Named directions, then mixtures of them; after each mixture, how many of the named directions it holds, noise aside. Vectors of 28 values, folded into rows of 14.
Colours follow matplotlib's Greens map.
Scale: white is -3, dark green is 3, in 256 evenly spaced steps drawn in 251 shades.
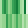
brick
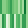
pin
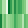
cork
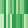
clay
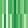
two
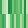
two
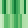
two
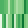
three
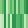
one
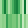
one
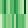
three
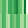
three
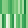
one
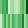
three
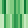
two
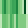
two
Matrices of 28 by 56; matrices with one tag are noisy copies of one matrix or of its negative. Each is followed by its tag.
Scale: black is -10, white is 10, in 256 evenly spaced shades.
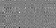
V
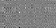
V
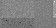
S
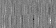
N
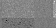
S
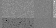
S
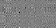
V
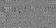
V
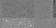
S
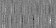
N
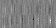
N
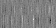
N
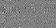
V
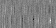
N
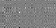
V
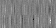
N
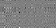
V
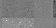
S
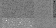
S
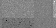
S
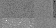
S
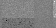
S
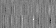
N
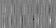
N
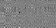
V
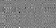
V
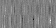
N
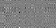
V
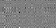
V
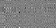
V
